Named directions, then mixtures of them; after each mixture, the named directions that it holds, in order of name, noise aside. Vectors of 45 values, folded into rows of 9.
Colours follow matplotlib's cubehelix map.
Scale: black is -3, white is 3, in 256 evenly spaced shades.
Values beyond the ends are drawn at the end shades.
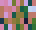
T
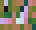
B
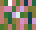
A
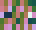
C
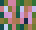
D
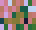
T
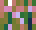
A, T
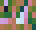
B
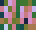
D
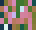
D, T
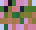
A, D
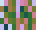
D, T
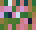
A, C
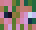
B, C
